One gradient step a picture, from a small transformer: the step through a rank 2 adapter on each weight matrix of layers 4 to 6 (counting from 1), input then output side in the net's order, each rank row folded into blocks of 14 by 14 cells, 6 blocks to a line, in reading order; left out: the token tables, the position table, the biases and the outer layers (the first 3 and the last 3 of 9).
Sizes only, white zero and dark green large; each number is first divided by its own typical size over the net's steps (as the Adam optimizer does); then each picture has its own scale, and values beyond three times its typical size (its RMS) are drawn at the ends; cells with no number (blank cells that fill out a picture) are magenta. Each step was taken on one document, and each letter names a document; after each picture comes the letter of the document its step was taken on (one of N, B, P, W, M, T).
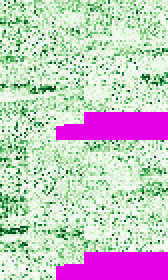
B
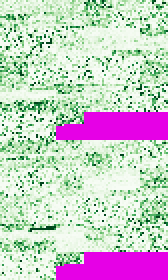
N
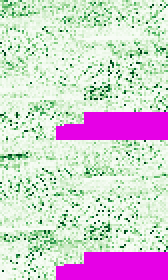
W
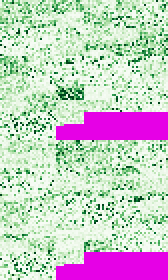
B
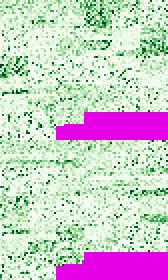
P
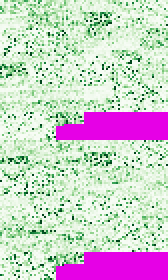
P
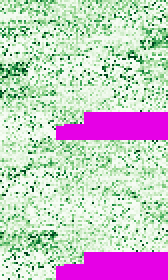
P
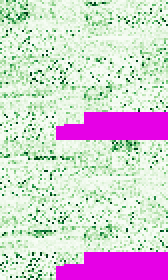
W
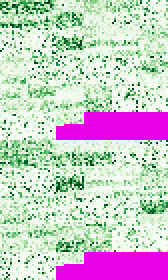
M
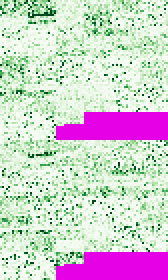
P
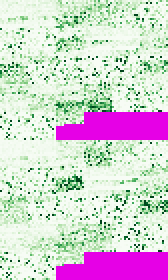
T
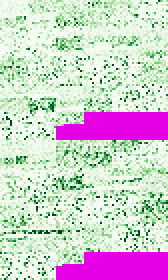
T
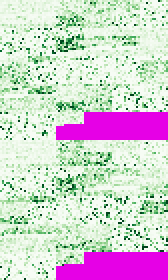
T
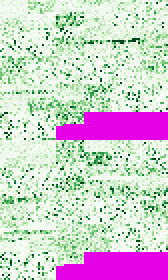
T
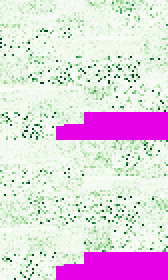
W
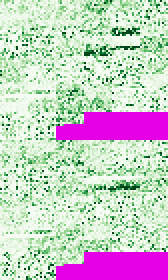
N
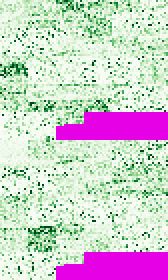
P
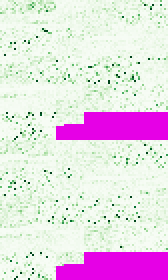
W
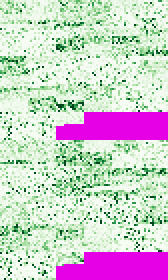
T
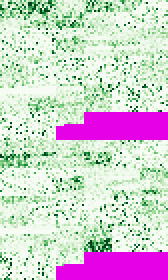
T
